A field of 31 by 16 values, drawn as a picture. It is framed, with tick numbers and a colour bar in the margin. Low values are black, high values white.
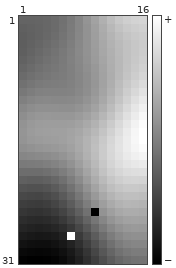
Ninth with the highest average: middle right. Calmest part: top left. Stripes: none. Slope: up to the top right. Lone odd cells: 2, 1 higher and 1 lower than their neighbours.
